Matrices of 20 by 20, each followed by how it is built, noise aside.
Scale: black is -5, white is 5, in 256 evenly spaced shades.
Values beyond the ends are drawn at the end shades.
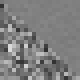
lower triangular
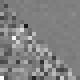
lower triangular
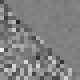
lower triangular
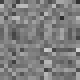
low rank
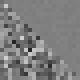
lower triangular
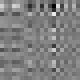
low rank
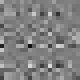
low rank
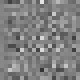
low rank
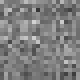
low rank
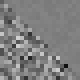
lower triangular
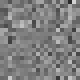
low rank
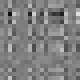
low rank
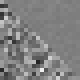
lower triangular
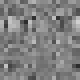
low rank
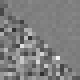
lower triangular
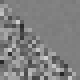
lower triangular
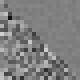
lower triangular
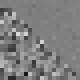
lower triangular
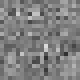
low rank
